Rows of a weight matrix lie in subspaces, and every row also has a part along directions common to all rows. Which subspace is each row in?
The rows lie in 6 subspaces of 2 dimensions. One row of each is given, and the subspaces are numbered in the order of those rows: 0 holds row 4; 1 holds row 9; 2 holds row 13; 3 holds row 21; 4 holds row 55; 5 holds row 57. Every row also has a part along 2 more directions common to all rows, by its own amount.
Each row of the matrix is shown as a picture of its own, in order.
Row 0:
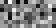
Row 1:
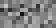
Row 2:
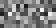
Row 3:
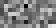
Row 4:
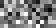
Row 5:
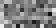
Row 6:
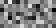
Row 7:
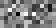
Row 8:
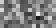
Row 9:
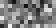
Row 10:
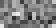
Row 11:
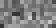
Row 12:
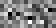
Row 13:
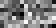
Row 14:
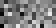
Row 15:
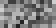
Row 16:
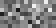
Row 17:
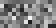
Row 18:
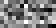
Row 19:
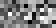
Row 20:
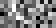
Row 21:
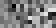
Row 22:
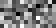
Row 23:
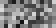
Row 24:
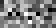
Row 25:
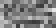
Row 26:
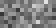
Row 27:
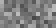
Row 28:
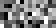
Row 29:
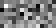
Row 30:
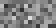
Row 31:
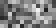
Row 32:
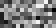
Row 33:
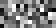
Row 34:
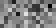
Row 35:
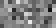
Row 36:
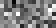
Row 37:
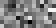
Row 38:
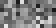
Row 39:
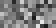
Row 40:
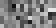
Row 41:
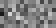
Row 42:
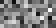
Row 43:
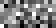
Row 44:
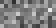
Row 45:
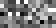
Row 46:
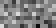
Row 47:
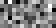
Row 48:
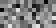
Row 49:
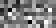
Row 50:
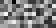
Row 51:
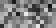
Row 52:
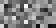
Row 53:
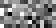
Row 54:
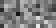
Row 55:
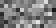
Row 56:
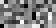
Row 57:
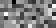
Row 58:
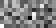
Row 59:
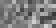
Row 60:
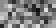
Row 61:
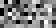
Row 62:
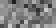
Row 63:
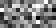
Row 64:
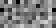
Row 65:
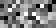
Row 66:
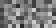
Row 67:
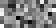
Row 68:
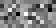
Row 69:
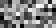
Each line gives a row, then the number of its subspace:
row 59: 3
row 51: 1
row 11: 2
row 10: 2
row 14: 4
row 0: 0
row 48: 4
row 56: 5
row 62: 1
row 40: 3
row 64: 0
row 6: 0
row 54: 5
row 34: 1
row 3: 2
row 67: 3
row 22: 4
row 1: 2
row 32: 4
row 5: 4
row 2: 3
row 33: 3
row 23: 1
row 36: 5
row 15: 1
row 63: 4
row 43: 5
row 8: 5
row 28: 1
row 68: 1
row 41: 3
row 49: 0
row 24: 5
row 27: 5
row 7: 1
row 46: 5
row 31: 1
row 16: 4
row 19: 3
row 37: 3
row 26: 4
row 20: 3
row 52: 2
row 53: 3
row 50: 5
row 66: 4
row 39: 3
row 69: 4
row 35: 0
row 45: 0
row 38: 0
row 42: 5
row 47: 0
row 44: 5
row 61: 0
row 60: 1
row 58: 2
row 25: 4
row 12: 0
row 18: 2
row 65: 1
